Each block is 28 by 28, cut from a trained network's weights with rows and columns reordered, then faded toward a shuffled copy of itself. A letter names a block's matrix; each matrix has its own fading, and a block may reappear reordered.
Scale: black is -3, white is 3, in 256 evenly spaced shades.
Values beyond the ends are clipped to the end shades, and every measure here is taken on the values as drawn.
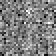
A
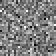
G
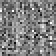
A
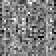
A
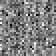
A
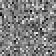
G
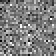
G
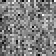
A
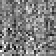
A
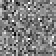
G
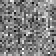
A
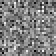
A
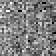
A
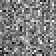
A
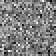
G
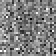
A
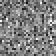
G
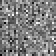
A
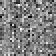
A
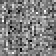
A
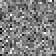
G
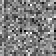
A
